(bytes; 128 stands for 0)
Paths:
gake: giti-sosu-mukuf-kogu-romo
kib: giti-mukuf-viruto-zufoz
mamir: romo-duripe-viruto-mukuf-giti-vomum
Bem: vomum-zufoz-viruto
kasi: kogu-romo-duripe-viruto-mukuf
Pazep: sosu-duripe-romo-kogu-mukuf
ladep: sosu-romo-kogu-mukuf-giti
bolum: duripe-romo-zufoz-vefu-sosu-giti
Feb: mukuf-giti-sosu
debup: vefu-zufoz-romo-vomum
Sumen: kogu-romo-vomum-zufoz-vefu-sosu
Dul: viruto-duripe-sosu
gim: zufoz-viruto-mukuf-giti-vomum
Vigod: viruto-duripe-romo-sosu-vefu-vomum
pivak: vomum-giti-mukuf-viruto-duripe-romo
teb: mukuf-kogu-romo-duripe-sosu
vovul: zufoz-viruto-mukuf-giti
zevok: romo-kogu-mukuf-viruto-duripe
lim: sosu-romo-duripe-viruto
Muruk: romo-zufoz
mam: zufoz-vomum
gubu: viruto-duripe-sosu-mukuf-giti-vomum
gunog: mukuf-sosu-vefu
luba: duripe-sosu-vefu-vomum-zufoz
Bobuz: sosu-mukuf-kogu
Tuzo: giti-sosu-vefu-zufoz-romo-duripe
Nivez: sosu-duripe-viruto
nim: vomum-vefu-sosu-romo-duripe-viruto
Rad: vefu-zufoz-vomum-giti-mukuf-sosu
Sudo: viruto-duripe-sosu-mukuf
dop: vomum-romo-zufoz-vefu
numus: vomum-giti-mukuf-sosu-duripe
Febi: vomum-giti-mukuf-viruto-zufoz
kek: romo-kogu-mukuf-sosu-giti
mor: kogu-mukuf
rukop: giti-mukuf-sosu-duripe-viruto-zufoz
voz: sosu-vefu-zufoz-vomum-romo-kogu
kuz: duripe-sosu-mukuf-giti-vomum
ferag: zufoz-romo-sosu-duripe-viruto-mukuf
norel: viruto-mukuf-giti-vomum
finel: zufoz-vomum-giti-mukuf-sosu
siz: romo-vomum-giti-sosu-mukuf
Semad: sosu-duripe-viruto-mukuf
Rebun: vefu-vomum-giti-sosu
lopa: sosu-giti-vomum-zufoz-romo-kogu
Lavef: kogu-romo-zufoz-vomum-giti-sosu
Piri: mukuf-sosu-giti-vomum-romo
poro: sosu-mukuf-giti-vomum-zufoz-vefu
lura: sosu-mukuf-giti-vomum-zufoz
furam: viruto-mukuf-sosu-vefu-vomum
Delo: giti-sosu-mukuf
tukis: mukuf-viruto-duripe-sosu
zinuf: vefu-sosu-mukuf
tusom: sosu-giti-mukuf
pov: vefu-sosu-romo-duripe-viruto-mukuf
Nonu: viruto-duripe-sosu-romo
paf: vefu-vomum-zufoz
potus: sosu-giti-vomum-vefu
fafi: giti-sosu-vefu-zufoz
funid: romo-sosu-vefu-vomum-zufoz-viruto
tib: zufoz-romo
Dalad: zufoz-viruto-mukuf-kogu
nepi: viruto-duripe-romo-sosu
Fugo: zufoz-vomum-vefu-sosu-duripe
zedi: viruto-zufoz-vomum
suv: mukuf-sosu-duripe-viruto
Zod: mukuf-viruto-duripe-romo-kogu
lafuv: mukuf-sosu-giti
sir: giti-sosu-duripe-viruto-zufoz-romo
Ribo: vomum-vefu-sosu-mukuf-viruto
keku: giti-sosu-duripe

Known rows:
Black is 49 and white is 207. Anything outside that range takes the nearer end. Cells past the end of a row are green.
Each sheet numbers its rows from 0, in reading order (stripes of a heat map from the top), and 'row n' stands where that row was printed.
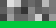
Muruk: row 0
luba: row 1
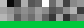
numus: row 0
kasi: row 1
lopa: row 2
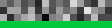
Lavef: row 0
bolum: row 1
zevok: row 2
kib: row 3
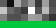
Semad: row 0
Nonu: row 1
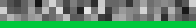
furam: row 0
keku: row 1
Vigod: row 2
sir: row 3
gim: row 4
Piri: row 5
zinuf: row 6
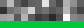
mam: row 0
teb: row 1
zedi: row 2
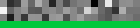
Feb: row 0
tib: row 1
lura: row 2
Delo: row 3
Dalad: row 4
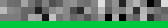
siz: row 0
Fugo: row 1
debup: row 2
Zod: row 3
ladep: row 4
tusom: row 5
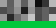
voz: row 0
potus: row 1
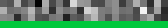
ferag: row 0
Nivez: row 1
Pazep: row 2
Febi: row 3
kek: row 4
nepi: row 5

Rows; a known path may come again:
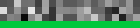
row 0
suv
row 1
nepi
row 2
finel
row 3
mamir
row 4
Lavef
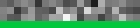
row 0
Rad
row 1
poro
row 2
norel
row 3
rukop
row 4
funid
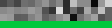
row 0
vovul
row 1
debup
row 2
Tuzo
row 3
keku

